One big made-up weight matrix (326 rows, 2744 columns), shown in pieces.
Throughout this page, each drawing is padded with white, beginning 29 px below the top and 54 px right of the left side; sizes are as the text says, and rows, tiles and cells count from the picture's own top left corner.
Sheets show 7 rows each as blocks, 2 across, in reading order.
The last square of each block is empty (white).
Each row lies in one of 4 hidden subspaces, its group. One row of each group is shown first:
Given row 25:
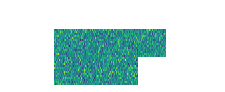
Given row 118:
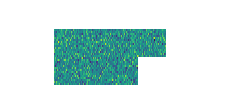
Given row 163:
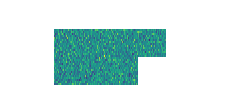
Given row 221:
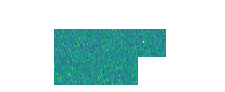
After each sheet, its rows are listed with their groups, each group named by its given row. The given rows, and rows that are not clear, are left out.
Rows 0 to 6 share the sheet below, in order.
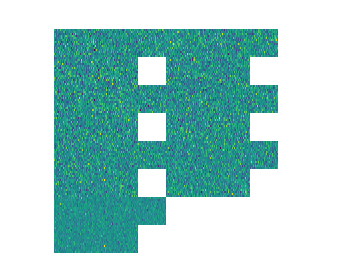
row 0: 221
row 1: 118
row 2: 163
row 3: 221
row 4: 163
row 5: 118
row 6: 163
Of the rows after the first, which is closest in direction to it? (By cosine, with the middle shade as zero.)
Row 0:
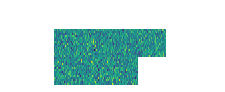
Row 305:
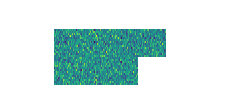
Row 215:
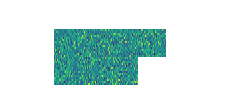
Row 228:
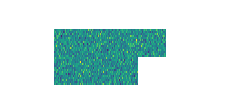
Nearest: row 215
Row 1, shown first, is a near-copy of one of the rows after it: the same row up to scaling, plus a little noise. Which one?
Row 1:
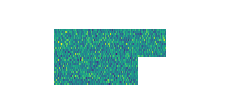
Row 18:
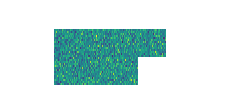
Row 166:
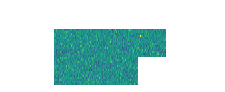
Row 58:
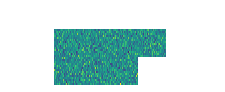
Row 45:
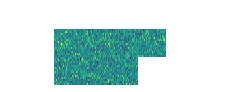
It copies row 45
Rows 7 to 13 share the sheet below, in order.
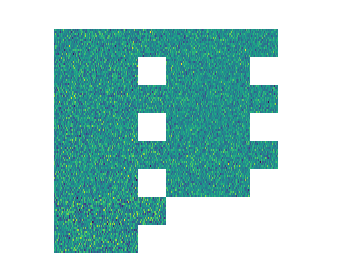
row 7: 25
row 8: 163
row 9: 163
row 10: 221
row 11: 25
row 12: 163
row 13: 163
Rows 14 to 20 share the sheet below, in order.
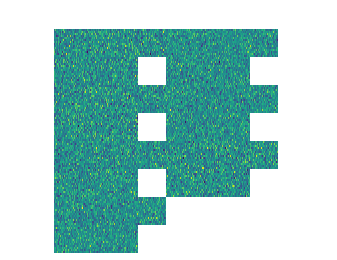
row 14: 25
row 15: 221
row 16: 25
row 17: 25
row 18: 118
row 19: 163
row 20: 163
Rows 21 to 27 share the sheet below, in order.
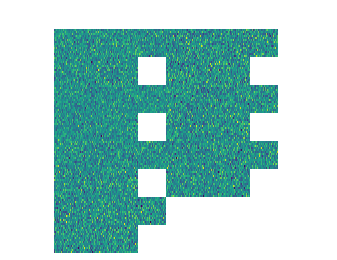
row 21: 221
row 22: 221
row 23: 25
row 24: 25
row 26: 163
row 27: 25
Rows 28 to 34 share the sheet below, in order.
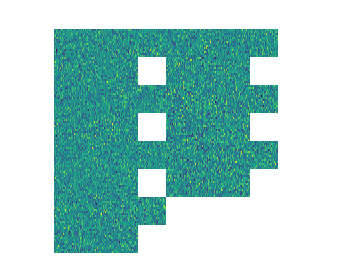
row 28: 118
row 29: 221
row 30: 118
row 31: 163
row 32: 221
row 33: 25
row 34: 118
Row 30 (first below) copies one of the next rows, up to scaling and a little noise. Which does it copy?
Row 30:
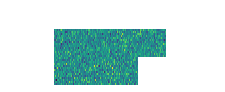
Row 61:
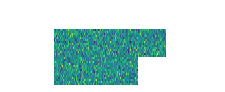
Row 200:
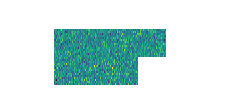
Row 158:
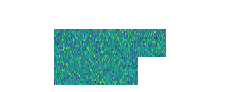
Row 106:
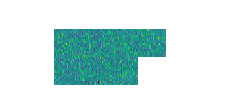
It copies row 200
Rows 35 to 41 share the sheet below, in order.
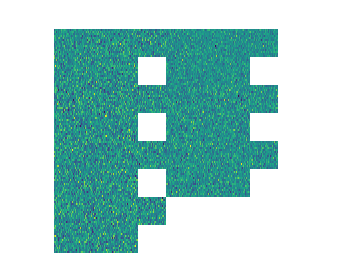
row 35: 221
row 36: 163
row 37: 163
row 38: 163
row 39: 25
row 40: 221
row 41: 221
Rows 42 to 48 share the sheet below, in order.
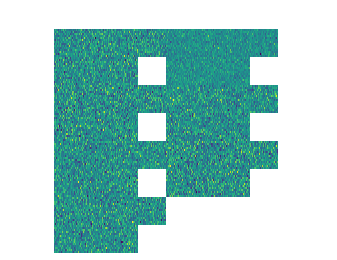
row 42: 25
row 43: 118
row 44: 163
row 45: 118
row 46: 25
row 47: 25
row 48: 163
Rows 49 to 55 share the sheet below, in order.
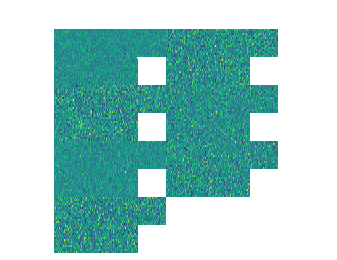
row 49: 118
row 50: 25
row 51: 163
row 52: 163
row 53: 25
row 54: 221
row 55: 25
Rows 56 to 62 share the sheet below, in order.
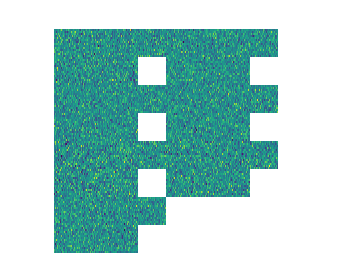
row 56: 118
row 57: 163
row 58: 118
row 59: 118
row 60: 118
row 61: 118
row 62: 25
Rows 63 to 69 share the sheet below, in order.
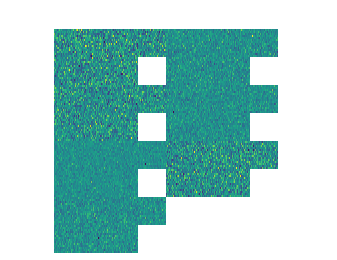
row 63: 163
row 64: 118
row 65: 25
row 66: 221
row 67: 163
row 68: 25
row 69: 221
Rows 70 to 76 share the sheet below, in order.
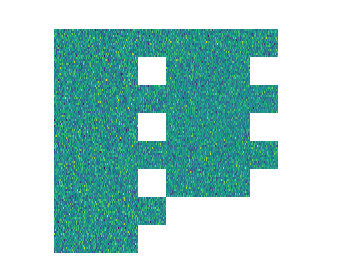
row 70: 163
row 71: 118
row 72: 118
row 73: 163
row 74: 163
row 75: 221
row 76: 25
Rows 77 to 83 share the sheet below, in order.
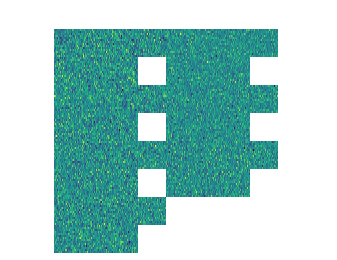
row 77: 118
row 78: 163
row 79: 118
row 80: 221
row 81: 25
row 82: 25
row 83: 163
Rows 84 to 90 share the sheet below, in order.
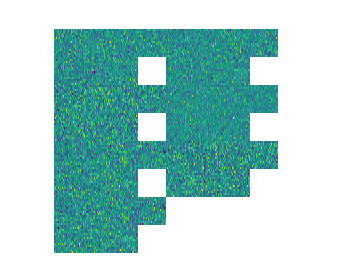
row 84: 163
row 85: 118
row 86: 25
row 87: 25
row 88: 118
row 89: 163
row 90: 118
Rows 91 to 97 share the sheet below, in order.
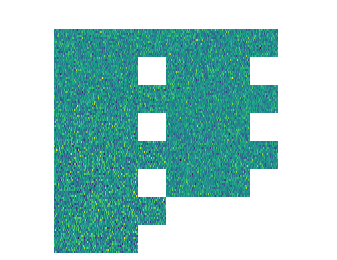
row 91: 163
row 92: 25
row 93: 221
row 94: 118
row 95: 163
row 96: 221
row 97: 25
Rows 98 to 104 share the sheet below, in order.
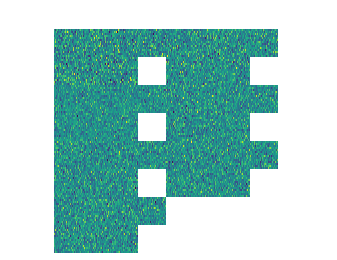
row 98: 118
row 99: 163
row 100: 221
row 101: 163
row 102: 25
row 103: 118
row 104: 25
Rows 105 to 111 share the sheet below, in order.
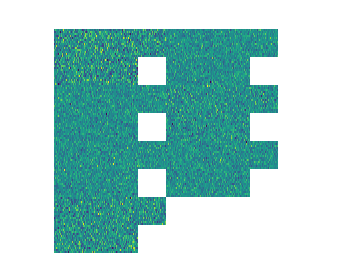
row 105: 25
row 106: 118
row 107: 118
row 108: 163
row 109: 221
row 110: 221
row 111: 118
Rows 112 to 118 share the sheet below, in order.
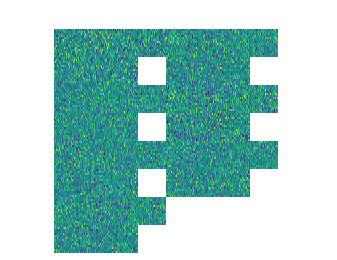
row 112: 25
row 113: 118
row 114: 25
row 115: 118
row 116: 163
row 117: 25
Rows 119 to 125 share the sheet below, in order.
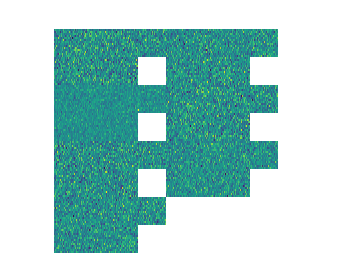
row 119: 25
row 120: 221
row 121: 221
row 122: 25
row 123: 163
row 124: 25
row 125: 118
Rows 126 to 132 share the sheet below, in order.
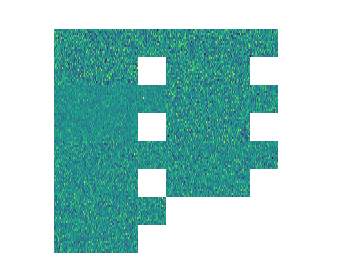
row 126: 25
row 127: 163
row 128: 221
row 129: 118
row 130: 25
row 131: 118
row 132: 221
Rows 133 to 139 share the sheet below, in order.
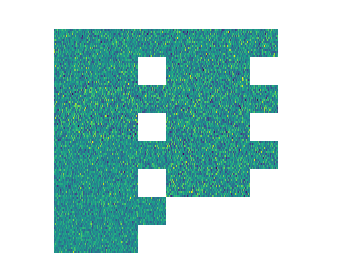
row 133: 221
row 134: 118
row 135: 25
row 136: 118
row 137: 221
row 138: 163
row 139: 163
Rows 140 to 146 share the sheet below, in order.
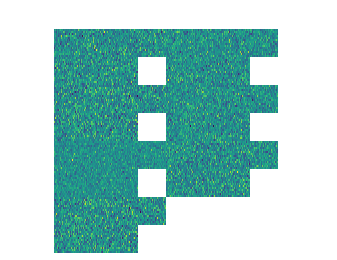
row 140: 221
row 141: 118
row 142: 25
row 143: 25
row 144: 221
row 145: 25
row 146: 25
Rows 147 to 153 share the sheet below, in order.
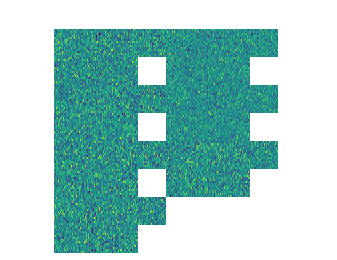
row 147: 118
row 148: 25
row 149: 118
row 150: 163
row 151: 118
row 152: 25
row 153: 221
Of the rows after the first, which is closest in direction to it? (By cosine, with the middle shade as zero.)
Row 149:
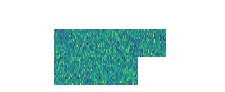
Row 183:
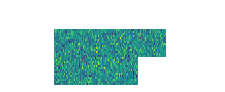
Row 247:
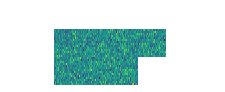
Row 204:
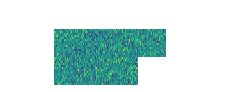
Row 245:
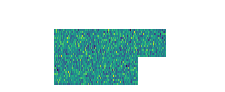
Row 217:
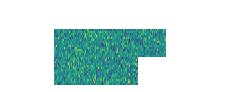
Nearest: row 247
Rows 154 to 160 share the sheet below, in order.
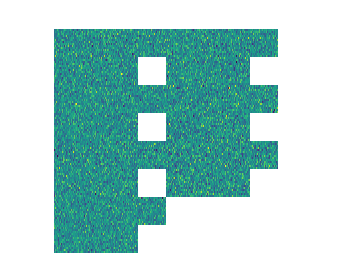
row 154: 163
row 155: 25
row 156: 25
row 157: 118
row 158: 118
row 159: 118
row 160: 221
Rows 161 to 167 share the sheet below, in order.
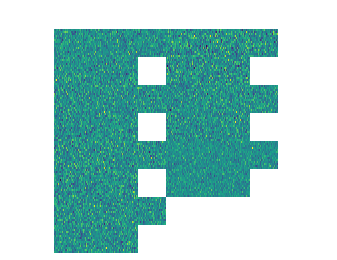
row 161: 118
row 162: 221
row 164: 25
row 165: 163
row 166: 118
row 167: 163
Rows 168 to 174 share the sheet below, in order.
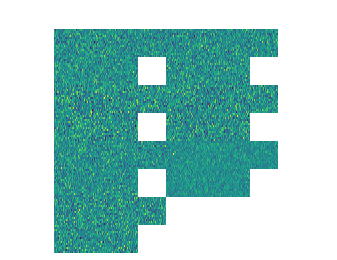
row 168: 118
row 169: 221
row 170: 163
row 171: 25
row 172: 221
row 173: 25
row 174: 163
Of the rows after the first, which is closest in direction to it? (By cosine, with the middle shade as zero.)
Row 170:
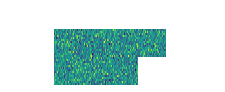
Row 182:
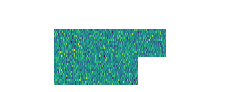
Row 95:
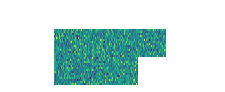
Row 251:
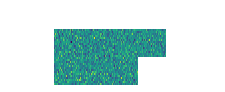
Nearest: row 251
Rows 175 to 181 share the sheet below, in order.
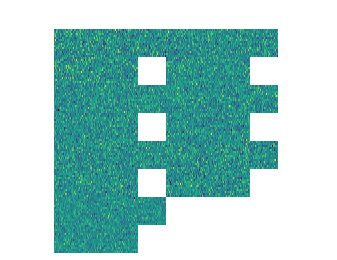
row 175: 118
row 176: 118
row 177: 25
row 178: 118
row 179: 163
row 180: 221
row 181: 221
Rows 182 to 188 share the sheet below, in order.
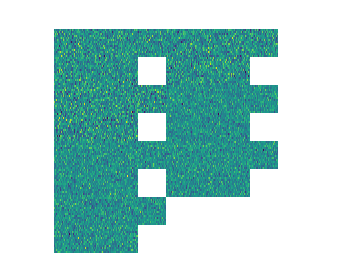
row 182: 163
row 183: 118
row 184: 221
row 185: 118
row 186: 221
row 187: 221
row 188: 25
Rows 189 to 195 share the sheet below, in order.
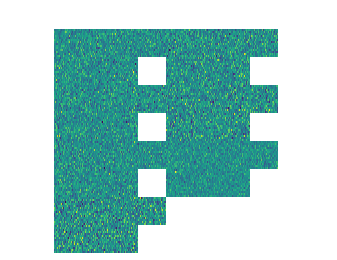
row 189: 118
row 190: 163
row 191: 221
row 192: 118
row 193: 163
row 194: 118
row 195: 221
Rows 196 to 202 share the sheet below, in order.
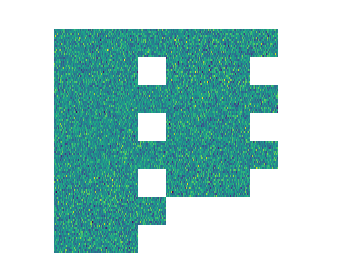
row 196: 221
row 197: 221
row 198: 163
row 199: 118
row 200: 118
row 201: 221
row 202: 163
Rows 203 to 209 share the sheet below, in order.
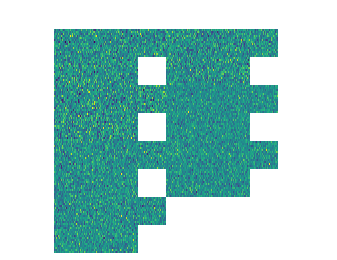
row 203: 118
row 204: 25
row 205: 221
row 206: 221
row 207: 163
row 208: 118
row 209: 118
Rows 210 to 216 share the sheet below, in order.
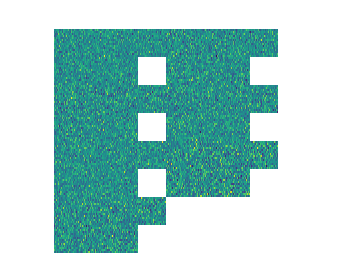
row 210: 163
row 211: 163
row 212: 163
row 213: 118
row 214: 221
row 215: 221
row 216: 221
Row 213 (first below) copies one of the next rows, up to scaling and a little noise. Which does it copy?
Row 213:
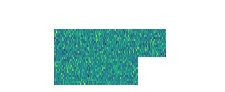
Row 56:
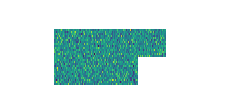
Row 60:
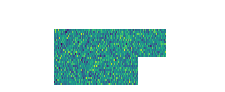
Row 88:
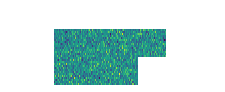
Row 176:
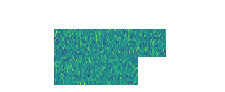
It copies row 176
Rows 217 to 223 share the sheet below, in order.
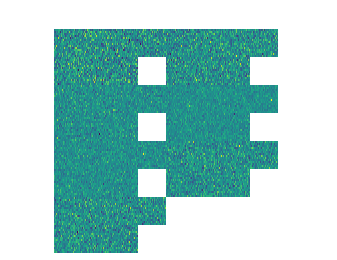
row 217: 25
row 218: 25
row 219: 163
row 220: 25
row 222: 163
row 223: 25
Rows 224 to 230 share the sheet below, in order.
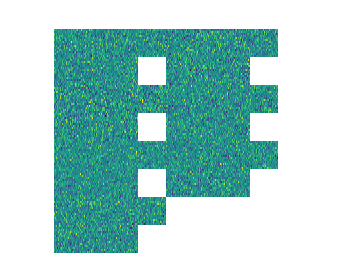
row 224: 163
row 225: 25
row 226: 25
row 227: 118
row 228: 221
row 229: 221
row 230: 221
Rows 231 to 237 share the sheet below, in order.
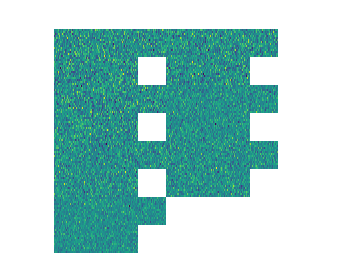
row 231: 163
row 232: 221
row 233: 163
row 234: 221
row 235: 25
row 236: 163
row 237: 25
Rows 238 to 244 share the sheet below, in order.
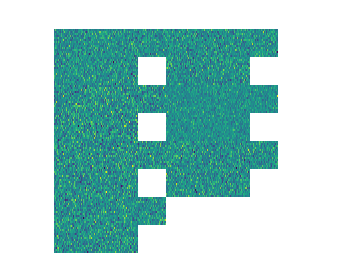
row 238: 25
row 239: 25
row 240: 25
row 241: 163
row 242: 163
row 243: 25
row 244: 118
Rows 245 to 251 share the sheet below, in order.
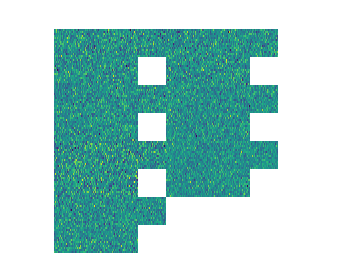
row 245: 221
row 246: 118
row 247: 118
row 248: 25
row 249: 25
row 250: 25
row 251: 163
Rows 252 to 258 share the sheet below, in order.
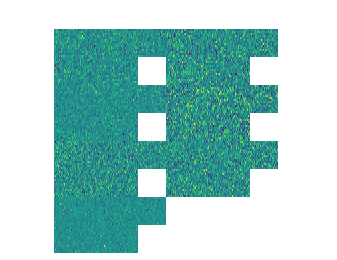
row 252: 221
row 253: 163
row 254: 118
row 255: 25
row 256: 25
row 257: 118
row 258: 163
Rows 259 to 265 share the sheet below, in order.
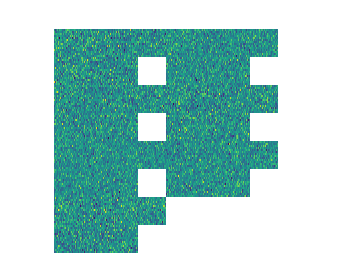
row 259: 118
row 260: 25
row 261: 25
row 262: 163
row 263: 221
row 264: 118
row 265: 118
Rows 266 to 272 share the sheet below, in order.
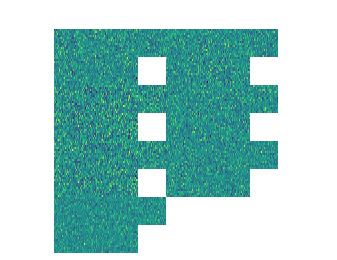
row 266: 163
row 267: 221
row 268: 25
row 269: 221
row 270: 25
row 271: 163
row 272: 25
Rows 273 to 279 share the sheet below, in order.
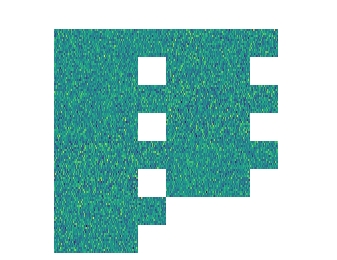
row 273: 163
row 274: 221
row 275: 221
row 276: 25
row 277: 25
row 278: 25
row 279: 221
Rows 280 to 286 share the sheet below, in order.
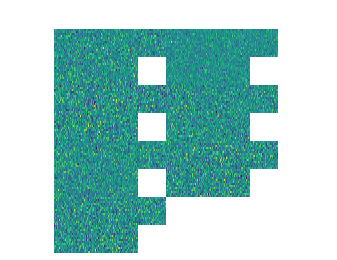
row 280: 221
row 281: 118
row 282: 221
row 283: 163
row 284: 118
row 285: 221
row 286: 221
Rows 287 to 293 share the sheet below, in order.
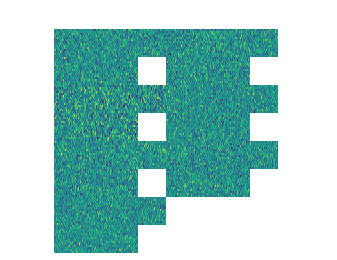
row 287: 118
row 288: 25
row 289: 25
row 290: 25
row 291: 118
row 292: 163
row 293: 118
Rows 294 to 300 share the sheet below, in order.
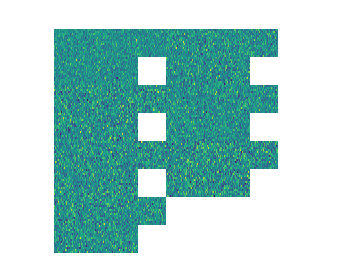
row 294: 221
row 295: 221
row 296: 221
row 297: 163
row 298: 221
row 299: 25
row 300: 163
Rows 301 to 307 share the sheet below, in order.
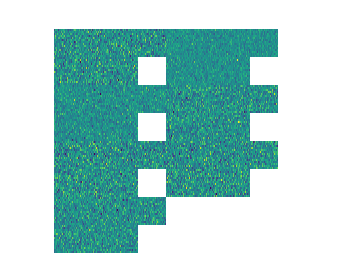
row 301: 221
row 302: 25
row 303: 118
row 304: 221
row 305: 118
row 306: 221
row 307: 118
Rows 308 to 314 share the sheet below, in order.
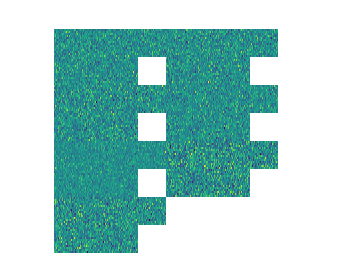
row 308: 118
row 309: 221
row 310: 221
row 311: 221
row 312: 163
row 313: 163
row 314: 163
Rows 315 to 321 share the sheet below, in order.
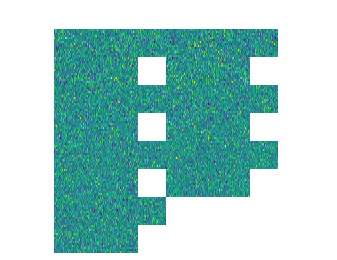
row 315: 118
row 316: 118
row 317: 221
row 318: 118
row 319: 118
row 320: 25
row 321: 118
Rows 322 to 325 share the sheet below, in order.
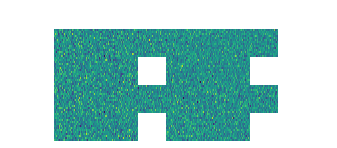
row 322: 163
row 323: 221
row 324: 163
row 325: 163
